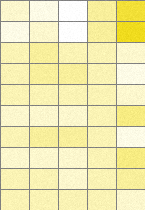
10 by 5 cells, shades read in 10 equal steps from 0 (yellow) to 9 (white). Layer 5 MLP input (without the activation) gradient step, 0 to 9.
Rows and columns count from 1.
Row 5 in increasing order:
6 6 6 6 7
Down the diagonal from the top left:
7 7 6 6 7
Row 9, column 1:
6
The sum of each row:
30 29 30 30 31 31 30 31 30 31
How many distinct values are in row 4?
3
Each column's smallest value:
6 5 5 5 0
